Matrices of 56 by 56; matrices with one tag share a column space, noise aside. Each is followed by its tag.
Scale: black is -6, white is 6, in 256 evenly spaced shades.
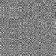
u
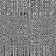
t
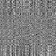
t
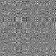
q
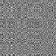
u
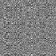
u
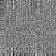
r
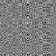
u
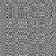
u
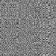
u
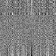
t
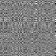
q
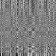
r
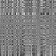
t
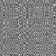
u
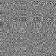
q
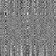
t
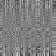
r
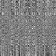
t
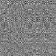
q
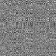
q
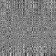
r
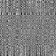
t
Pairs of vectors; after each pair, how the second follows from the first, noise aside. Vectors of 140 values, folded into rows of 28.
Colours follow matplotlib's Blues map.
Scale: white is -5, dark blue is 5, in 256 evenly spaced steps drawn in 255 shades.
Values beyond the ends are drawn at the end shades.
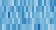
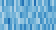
wrapped around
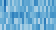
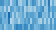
wrapped around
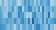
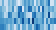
scaled up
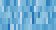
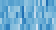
reversed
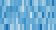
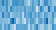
wrapped around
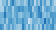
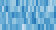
wrapped around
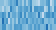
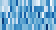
scaled up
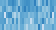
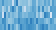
reversed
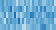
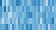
wrapped around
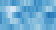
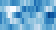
scaled up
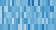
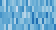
wrapped around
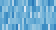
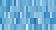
wrapped around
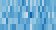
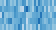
wrapped around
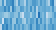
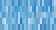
wrapped around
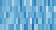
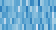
wrapped around
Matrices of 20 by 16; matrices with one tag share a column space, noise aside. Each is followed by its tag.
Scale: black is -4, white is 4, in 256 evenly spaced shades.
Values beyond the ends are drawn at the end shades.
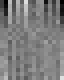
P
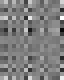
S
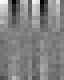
P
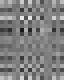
S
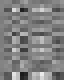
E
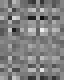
S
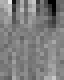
P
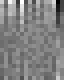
P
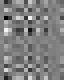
S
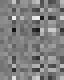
S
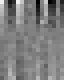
P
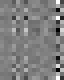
S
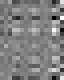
S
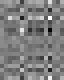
S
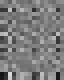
E
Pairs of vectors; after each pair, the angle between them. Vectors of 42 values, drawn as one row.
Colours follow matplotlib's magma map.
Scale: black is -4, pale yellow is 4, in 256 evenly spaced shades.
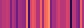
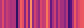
partly aligned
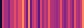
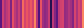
partly aligned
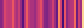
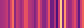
partly aligned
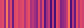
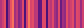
orthogonal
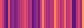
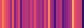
partly opposed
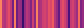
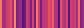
nearly parallel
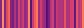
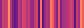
partly aligned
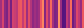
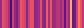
partly aligned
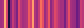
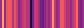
partly opposed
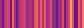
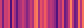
nearly parallel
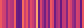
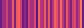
nearly opposite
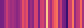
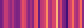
nearly parallel
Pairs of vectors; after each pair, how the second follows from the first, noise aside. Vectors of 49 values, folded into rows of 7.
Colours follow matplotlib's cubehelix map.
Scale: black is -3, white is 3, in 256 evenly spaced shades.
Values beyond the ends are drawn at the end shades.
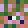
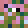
reversed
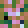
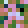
reversed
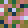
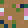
partly zeroed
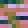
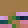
partly zeroed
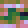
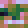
reversed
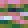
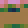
partly zeroed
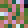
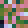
reversed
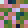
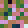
reversed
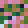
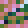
reversed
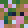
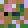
reversed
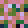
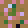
partly zeroed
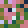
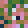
reversed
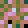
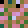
reversed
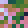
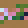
partly zeroed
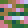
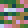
reversed
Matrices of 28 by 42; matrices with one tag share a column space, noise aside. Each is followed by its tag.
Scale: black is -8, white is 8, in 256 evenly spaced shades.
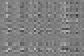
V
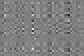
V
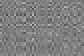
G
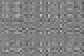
V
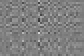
G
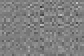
G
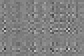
V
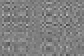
G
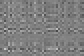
V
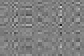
G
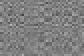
G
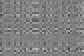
V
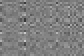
G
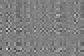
V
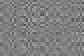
G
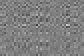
G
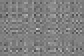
V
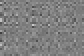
G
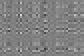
V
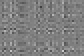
V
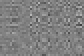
G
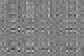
V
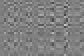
G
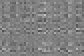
V
